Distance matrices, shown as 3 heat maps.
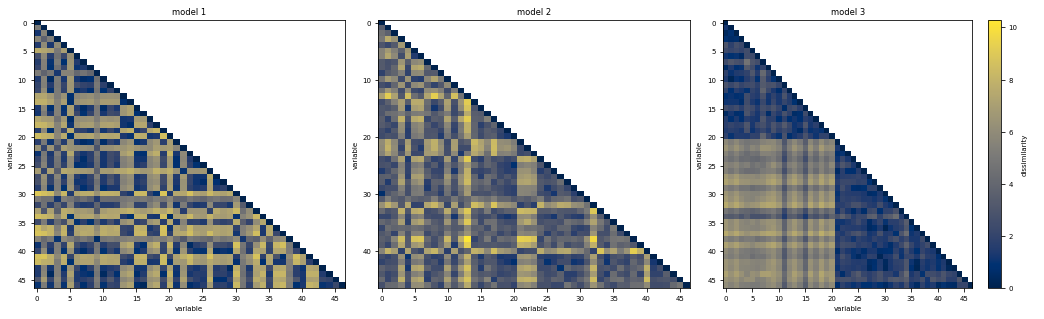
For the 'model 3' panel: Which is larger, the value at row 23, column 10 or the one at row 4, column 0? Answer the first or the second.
the first
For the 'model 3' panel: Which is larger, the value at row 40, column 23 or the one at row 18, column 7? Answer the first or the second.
the second
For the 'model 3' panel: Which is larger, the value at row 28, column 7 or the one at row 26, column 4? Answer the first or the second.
the first
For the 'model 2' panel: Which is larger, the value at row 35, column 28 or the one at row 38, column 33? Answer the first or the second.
the first
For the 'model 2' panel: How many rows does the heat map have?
47
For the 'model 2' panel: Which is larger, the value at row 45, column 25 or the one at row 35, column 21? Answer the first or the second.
the second
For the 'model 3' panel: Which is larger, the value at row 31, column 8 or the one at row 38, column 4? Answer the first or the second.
the first
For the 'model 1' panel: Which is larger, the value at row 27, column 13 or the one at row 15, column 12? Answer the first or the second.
the first
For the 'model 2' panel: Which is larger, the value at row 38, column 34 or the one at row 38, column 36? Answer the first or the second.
the second
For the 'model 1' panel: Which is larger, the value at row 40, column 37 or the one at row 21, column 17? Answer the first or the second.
the first
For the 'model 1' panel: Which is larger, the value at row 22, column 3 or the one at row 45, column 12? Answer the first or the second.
the first
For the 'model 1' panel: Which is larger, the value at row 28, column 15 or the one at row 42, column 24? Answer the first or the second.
the second
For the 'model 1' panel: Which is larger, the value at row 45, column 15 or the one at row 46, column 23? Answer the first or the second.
the first
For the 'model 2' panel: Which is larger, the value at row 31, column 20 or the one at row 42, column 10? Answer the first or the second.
the second
